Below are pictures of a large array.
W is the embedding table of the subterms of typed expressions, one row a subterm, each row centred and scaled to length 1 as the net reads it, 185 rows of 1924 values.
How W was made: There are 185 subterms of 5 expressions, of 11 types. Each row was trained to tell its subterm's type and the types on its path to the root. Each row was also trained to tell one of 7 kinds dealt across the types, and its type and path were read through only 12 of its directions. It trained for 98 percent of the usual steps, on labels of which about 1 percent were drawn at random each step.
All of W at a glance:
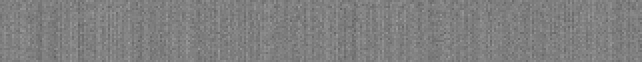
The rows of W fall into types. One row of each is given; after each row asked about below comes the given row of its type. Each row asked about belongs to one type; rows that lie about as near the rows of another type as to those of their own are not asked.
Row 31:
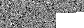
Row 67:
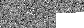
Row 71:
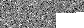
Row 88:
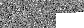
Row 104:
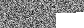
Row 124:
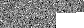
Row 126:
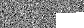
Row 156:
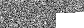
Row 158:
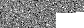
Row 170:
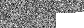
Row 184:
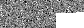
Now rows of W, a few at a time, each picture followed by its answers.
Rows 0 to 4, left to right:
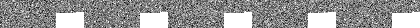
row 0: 126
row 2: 71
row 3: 156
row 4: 156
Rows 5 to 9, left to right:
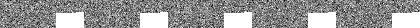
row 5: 67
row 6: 31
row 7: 71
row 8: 67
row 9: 88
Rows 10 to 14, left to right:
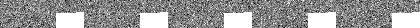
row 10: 71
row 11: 124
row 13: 88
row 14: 184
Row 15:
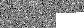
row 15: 31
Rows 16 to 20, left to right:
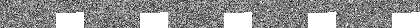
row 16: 104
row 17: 71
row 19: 88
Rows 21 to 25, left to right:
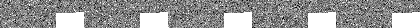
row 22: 156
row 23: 156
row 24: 71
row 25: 124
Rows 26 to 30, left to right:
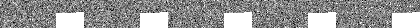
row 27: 88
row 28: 124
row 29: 31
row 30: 124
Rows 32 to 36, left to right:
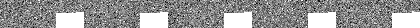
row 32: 170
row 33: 71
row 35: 104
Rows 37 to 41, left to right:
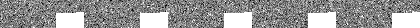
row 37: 31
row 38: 184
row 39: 170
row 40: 156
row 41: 31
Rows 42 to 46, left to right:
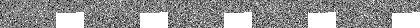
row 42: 71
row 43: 104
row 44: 67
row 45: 126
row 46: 156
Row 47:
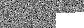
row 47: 170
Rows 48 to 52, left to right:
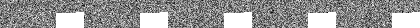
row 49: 184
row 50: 184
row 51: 67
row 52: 88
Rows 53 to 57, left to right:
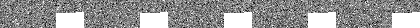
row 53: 184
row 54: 67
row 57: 31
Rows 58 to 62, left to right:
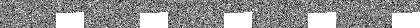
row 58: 124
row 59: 67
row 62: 124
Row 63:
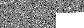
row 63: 124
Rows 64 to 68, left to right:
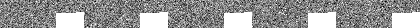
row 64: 170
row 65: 170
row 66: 156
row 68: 158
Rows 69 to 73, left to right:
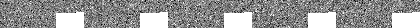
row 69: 71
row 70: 156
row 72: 31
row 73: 184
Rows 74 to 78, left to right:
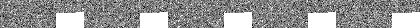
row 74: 156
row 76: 31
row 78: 170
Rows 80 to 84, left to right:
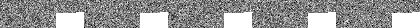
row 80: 67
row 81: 126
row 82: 170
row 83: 170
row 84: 184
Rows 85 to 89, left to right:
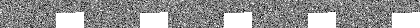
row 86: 88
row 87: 170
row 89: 31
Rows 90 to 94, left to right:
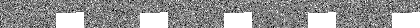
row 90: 124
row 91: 67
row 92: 88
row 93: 31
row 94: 124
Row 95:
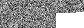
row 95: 170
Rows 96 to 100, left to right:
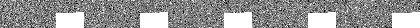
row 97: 71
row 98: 158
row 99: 184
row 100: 158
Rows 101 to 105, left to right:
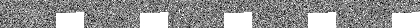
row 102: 170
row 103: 158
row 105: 67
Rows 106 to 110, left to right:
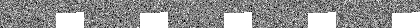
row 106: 170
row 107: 104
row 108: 71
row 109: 170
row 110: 156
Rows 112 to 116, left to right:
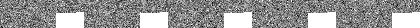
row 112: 170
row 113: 124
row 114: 88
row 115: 184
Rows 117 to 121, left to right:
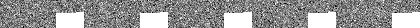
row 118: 124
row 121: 71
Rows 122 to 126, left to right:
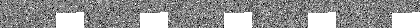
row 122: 31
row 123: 31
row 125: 184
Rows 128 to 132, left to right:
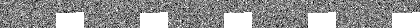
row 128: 124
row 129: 156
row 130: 104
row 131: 104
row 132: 124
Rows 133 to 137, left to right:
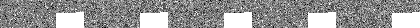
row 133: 184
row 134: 31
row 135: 31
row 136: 31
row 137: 88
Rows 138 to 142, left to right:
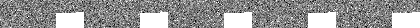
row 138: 88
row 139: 71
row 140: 31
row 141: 156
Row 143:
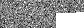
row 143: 158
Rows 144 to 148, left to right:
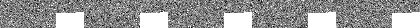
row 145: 184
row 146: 170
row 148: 184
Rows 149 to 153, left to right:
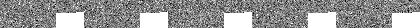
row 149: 104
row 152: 170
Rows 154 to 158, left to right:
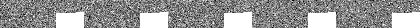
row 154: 67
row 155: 156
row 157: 170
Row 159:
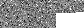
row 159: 88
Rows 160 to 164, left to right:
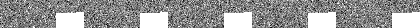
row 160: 31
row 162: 184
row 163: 104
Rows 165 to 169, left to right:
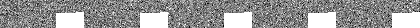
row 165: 156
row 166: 71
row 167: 31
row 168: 156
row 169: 88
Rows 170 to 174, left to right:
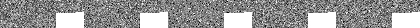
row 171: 184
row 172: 71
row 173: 170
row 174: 184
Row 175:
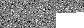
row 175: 71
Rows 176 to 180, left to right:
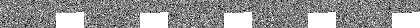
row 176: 104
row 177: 67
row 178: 124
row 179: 104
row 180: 104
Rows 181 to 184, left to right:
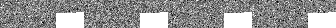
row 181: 71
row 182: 88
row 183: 126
